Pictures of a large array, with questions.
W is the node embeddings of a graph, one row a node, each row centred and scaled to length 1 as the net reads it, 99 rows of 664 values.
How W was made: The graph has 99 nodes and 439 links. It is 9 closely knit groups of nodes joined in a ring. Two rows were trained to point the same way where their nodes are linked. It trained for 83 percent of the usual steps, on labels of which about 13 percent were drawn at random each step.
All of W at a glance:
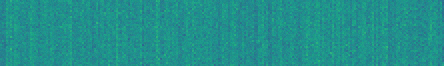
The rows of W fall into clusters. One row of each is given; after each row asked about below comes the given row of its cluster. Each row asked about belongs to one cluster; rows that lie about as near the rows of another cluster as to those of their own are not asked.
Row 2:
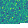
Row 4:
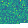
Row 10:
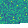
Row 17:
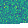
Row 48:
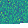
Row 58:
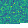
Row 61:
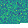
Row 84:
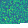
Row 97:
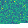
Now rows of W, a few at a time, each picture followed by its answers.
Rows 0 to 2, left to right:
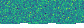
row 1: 97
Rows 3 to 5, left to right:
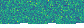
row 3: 17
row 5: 48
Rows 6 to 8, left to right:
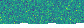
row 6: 48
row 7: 4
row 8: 84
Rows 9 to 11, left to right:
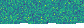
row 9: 48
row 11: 17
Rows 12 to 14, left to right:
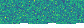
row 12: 4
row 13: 48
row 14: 97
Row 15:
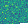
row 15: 17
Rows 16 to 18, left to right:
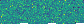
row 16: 10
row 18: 58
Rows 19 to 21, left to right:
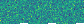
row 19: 58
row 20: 84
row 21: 84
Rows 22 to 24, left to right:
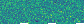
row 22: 2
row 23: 4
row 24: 84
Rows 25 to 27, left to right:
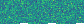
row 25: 17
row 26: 97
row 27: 58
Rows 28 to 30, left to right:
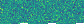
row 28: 10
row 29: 48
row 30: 97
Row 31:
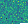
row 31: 48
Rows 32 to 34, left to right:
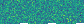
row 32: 17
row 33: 48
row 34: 4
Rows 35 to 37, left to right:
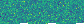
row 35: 4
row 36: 97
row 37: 97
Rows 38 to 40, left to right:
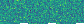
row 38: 97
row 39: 2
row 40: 2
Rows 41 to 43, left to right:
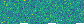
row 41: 2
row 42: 17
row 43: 48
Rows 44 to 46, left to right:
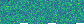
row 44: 58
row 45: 48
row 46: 2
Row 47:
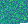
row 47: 10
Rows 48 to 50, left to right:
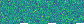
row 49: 4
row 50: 17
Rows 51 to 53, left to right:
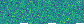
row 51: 84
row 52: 10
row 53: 58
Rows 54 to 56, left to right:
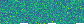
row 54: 84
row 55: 2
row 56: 97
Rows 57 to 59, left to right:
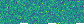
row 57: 10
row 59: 84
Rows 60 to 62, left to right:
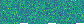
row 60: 4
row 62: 2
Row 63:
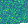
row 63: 17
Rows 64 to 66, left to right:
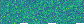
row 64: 17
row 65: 84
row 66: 58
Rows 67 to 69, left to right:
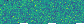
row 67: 58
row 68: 61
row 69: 48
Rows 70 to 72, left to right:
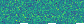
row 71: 17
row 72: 61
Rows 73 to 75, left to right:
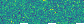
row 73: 2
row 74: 84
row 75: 84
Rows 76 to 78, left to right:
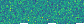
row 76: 97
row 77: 48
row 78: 17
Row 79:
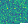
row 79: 97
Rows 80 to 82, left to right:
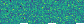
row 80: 61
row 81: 17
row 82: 58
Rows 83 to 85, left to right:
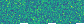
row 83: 2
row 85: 48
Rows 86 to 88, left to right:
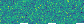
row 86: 58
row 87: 61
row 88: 4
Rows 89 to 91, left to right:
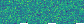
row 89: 17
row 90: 4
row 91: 58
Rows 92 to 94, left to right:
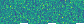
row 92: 97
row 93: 48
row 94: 97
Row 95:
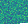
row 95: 10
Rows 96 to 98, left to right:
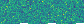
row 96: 58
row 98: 10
